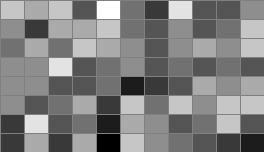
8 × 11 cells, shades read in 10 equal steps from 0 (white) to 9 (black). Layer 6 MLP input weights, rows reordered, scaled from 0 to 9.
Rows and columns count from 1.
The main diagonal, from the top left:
2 7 5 6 5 2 4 5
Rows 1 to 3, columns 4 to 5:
6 0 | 3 2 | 2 3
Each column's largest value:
7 7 7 6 9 8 7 6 6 7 8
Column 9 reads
6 6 3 6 3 4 5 6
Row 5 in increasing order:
3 3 4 4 4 5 6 6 6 7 8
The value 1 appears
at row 1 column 8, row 4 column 3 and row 7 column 2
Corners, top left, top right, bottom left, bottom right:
2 4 7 8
